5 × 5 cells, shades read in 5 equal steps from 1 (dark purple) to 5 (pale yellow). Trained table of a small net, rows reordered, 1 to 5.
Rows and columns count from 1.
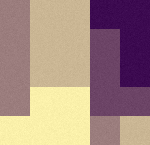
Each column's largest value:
5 5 5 3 4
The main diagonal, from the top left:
3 4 4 2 4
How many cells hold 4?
7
